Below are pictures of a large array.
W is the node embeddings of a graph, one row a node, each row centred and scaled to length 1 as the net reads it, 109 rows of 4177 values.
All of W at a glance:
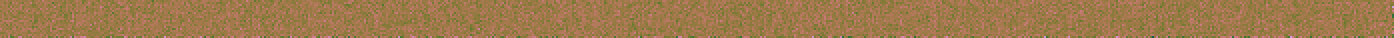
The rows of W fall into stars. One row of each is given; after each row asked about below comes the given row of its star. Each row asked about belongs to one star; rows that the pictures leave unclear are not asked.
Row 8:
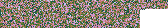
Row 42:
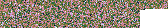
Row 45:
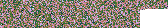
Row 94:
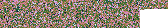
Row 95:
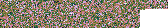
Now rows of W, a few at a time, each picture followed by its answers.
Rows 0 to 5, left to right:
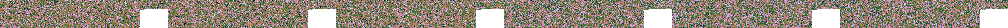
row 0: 95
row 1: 94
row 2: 42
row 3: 94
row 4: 45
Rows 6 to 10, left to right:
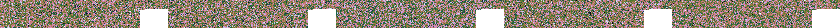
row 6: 45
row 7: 95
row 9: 45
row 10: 45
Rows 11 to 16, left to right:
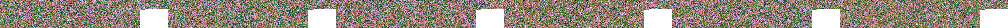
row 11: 45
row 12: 42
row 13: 95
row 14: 8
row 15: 94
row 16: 8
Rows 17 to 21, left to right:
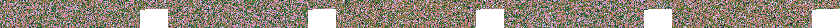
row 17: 42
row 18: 42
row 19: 95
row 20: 94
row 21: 94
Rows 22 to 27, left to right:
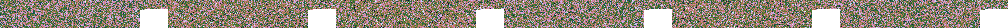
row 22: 95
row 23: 95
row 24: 45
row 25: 94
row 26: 42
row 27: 8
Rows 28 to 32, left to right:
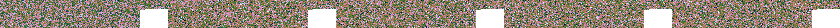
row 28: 42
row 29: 94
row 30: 94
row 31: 8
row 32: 94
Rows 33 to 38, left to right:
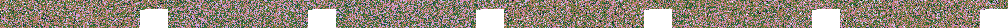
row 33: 95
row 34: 95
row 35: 95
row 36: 45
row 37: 45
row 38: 45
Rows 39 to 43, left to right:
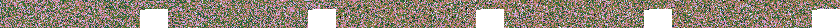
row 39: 94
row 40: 45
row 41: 94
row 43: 8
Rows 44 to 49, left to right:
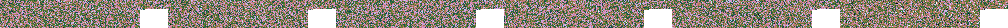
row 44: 95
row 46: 95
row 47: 95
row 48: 45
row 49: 42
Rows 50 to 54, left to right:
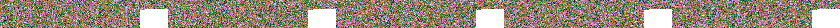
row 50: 45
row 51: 42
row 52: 95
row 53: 94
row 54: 8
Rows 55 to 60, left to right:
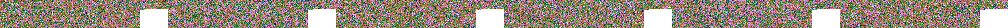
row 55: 45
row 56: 95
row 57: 8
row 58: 42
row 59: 95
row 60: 42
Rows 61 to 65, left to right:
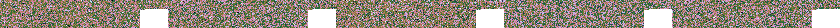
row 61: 95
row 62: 94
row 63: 95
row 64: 42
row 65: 94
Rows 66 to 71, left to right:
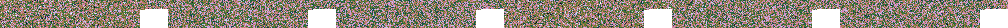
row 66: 95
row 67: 42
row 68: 45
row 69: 42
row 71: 95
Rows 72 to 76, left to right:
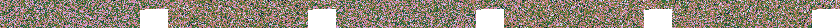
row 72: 42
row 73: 42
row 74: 45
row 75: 8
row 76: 95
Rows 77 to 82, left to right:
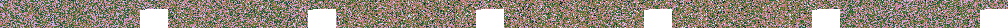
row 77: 8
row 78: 94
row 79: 45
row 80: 42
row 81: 8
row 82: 95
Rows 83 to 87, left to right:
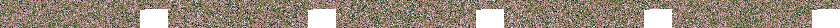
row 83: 95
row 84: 8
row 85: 8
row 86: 8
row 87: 8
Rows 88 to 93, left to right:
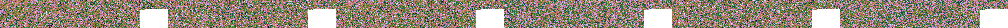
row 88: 94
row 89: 8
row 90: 94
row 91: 45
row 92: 42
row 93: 45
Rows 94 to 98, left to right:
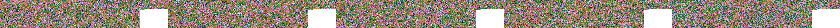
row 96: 94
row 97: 42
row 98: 45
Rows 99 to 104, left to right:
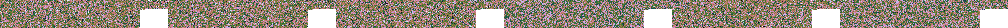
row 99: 95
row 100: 95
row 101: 94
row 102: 94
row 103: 8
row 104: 45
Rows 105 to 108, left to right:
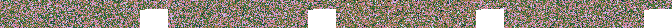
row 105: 95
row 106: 8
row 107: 45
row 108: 42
